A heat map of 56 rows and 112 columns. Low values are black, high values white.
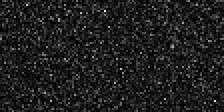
Overall the values sit about 10% of the way up the scale. Fine speckle covers the field. No single row or column stands out from its neighbours. The halves do not mirror each other. The values are skewed, with a long tail toward high values. There is no seam. No regular stripes run through it.
